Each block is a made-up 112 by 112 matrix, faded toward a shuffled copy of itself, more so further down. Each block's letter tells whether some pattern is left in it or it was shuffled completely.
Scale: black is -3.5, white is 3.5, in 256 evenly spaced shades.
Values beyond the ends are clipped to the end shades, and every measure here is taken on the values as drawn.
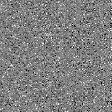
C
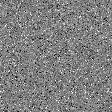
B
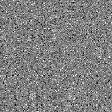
C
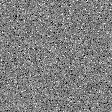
B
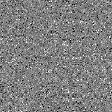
C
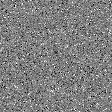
B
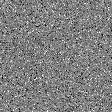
B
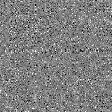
C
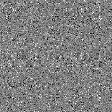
C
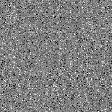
C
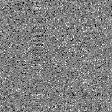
C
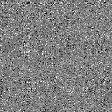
C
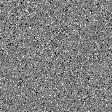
B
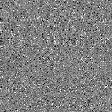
C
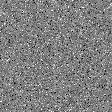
B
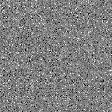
C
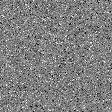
B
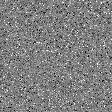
B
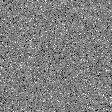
B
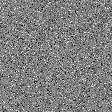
B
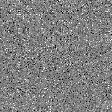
C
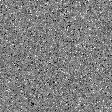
B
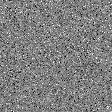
B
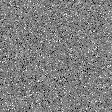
B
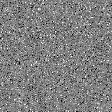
C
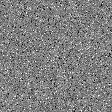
B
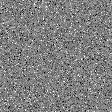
B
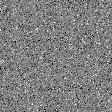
B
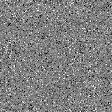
C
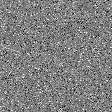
B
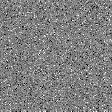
C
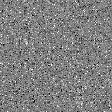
C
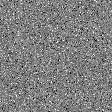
B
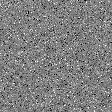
B
